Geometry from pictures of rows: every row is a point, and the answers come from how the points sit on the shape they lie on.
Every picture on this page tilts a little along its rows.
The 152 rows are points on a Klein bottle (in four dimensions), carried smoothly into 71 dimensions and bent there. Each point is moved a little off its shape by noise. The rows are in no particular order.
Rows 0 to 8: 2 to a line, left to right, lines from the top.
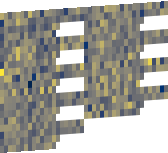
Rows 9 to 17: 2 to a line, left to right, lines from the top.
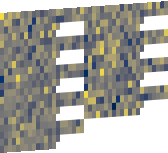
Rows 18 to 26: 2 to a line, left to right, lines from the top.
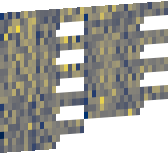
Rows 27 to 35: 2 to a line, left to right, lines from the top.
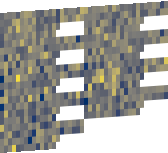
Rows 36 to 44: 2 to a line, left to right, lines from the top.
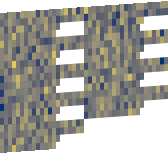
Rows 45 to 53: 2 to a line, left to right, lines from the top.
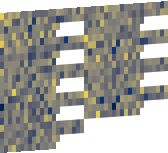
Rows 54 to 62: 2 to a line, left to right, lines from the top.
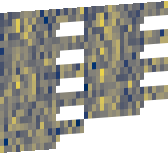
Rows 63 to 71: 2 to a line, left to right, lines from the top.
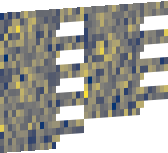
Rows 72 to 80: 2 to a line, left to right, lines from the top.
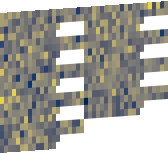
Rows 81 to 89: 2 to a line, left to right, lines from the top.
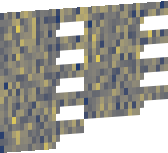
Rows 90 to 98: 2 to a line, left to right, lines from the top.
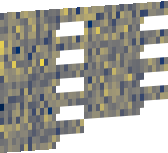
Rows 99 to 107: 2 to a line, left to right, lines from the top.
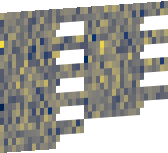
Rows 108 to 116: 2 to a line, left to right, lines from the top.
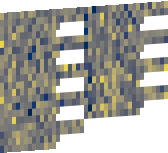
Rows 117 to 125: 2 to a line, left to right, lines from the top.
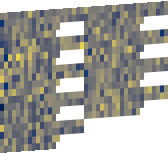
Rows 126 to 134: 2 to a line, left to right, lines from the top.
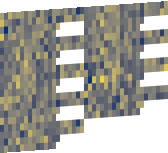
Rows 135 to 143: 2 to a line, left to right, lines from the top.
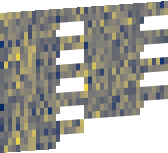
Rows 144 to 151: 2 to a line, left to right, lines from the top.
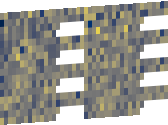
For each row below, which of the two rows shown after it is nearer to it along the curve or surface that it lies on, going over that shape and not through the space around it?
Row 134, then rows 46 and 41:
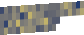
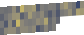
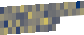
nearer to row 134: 41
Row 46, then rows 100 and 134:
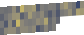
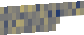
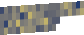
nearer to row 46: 100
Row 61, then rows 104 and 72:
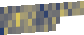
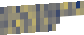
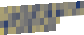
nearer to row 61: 104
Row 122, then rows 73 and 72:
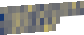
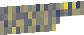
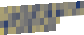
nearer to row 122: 72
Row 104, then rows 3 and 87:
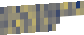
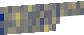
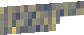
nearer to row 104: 87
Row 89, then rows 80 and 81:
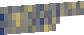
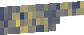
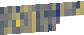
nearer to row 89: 81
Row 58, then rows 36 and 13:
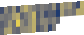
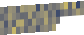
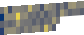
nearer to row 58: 36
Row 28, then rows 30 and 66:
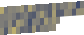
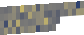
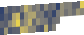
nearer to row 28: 30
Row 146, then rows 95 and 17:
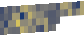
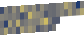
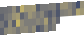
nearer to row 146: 95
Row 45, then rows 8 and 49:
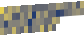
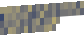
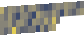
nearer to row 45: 8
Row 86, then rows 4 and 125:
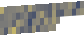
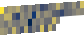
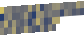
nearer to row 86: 125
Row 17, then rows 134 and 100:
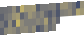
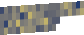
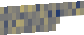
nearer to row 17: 100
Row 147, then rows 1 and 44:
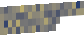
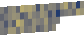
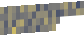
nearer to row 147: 1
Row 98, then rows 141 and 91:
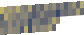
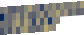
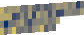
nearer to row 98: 91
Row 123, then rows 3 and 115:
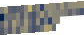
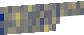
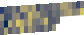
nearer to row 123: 3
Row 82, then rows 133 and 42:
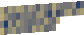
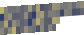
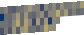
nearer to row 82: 133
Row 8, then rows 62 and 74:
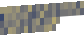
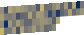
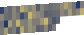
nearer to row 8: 62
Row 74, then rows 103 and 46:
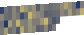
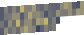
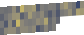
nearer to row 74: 103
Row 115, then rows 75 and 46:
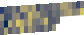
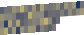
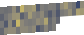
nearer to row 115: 75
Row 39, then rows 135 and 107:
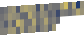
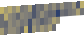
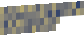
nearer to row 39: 107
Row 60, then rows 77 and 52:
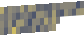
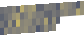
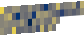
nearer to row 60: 52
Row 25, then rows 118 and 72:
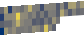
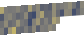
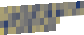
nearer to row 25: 118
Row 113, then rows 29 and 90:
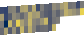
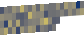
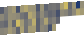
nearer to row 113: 29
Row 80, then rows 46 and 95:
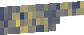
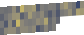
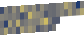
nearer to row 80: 95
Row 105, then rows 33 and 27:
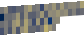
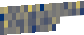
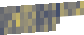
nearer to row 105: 33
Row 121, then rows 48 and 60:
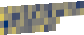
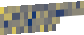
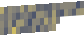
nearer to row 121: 48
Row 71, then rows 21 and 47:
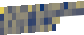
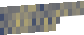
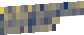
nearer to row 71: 47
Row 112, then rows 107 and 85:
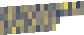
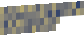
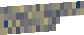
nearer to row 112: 107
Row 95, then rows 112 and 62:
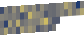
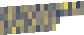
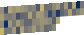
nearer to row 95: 62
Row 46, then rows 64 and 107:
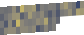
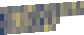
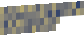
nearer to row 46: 107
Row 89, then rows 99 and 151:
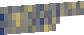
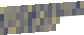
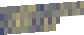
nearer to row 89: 151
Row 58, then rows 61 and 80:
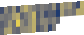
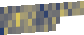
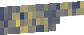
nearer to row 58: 61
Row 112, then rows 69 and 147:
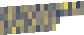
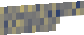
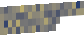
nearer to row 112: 69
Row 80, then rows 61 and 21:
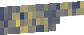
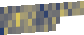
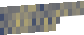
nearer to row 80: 21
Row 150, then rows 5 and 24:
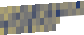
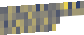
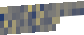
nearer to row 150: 24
